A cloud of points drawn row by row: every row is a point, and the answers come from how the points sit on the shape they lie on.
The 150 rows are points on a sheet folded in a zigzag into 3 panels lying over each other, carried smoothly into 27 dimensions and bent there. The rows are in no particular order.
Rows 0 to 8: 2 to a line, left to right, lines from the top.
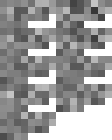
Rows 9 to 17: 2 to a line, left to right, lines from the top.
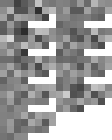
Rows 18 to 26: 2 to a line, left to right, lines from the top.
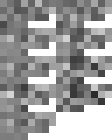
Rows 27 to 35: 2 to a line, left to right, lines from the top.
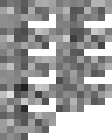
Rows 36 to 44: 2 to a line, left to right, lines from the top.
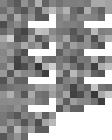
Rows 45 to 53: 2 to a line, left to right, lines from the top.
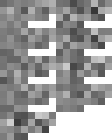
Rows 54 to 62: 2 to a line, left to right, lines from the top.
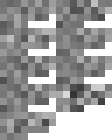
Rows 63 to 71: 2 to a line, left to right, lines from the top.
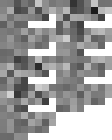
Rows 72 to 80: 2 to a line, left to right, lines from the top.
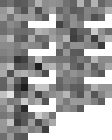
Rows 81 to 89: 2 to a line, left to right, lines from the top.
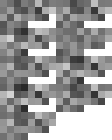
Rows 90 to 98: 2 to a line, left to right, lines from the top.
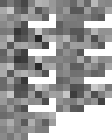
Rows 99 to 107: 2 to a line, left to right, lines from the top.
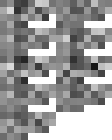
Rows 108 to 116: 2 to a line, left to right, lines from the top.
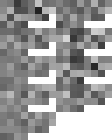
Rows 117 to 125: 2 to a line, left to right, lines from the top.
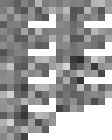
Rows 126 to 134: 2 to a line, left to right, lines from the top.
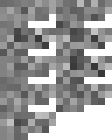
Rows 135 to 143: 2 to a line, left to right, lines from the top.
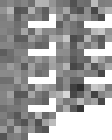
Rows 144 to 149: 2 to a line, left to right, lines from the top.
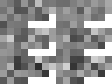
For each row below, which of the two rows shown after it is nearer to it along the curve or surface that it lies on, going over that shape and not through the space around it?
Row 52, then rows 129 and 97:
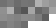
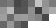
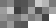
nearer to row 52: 129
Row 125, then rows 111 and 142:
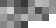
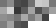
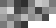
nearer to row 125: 142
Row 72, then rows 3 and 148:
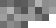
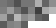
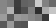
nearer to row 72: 3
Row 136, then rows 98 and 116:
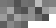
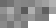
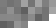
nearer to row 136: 116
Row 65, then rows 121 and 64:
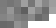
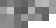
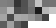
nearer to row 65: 121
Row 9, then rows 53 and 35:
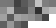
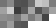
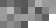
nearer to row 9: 35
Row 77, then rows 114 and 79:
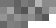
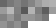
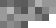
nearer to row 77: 79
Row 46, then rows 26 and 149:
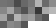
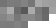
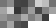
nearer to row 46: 26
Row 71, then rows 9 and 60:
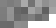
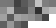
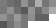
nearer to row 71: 60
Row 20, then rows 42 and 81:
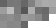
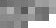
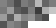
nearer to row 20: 42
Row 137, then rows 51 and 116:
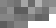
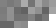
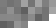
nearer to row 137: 51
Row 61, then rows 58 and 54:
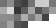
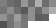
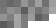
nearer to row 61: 58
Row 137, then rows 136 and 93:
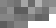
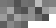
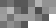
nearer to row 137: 136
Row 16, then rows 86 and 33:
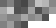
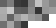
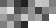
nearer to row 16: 33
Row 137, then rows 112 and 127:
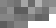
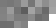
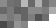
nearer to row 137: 127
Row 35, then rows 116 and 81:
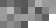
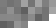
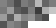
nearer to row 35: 81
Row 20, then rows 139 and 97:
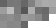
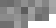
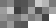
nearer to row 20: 139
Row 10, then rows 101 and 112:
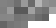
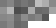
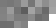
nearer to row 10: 101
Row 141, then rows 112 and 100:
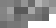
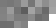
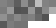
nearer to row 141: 100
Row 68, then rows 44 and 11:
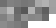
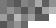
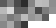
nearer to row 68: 11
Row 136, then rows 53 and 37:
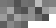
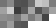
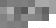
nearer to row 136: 37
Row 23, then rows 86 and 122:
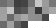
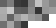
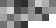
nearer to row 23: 122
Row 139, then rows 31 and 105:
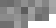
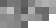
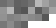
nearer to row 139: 31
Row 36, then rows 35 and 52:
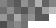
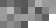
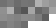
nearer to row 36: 52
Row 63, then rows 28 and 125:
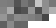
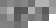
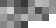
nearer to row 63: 28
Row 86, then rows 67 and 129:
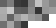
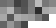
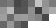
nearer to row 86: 67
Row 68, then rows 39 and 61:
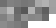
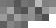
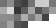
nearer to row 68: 39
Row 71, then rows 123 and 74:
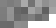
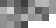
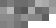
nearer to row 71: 74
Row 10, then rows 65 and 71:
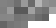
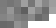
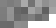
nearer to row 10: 71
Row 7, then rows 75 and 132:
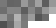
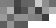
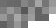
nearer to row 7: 132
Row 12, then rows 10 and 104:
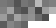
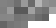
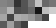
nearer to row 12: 104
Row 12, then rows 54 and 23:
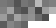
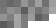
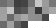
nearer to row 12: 23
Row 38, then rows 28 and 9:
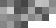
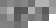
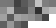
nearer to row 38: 9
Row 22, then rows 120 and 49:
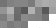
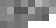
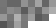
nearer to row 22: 120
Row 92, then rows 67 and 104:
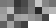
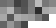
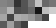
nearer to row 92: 104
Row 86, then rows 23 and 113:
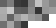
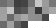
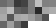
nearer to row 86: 113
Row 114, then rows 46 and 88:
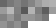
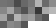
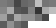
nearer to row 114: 46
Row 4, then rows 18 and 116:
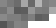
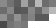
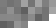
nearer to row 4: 18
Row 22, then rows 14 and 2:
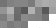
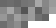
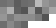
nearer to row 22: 2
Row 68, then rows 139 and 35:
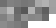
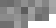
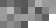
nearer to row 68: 35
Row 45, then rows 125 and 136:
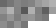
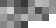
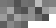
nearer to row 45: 125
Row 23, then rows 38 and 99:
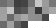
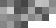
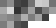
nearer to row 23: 38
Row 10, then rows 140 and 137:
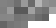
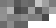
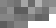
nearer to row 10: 137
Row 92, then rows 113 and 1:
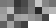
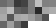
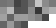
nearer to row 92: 1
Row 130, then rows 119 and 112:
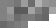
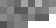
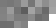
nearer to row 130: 119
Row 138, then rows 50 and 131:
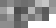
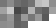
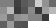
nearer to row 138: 50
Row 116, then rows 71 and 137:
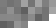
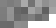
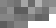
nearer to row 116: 71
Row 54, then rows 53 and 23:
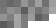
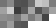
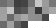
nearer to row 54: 23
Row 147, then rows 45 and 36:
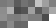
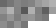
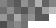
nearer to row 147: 36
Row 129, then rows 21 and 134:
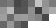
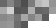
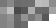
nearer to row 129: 21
